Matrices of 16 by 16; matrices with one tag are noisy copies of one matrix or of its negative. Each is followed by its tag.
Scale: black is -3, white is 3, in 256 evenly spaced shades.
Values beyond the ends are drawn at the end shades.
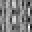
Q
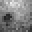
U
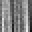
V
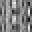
Q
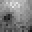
U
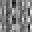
Q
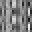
Q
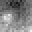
U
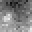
U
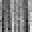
V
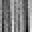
V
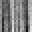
V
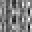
Q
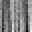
V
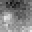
U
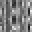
Q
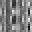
Q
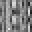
Q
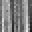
V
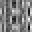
Q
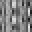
Q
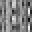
Q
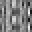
Q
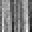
V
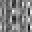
Q
